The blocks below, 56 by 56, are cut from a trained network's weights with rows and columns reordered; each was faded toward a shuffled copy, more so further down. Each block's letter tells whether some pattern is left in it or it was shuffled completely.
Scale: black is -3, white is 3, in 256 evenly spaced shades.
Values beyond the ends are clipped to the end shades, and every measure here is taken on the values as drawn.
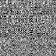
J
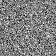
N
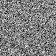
N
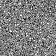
N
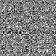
J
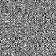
J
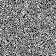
N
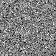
N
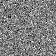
N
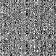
J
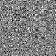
J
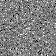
N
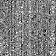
J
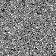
N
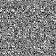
J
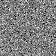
N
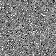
N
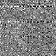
J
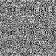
J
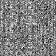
J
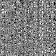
J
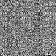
J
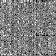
J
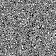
N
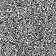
N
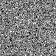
N
